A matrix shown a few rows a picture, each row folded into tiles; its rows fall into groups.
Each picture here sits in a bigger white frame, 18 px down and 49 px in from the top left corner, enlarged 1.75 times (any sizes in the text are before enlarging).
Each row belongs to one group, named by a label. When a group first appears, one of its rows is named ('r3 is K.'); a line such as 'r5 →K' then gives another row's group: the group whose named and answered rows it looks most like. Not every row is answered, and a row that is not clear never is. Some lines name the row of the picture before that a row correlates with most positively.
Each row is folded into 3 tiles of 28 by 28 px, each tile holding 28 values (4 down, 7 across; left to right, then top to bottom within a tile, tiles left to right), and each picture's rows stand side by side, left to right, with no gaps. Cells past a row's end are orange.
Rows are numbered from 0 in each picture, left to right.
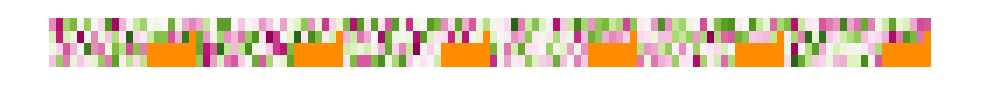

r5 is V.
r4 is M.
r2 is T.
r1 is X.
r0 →M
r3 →M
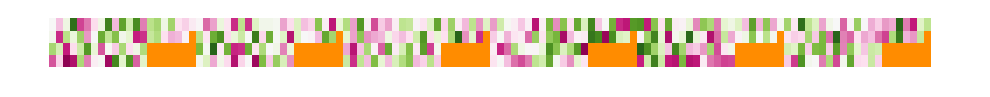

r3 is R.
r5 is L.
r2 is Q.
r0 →M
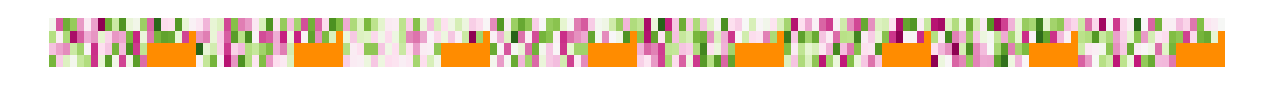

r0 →Q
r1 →L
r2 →X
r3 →X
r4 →M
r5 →V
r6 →M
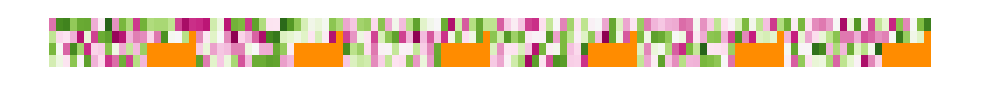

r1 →Q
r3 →V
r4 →V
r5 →L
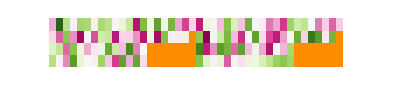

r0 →X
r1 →X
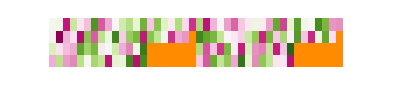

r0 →M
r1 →V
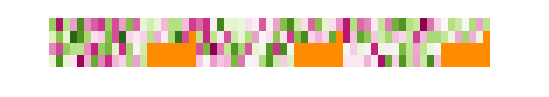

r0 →V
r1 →M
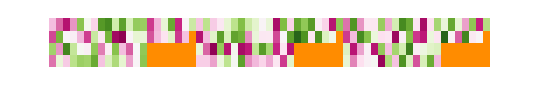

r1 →R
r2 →R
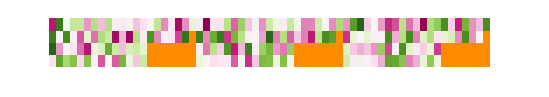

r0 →X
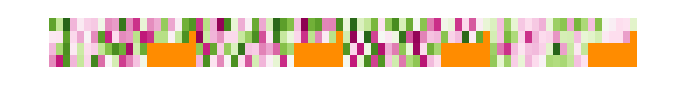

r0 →L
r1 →T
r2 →X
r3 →Q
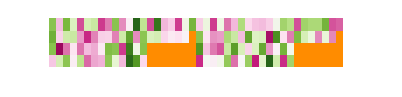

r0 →Q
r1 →M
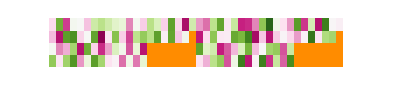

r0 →R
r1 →L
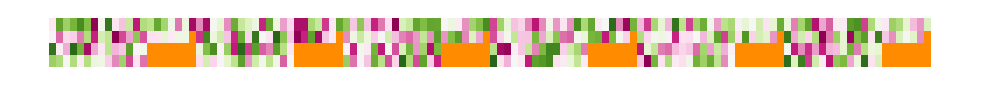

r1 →T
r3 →R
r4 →Q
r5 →Q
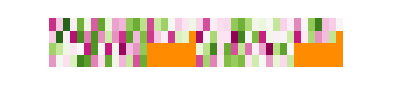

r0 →T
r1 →T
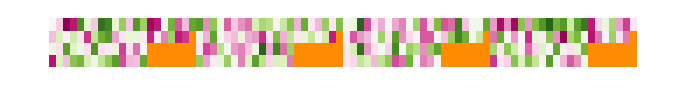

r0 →T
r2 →L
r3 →T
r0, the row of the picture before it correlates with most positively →1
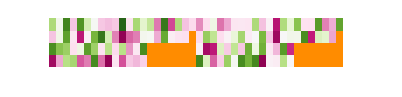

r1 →R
